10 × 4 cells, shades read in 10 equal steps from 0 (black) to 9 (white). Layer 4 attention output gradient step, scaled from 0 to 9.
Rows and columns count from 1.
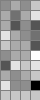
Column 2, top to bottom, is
6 4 3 6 6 6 8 5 5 7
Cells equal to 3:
4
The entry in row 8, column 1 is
6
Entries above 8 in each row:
0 0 0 0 0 1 0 0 0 0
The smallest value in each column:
3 3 5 0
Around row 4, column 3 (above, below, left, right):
5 6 6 4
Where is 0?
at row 9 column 4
